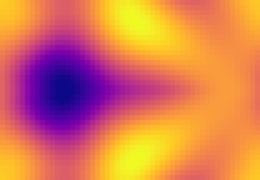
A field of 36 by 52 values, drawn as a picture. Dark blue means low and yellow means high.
There are no lone odd cells. The top and bottom halves mirror each other. The texture varies smoothly and slowly. The ninth with the lowest average is the middle left.
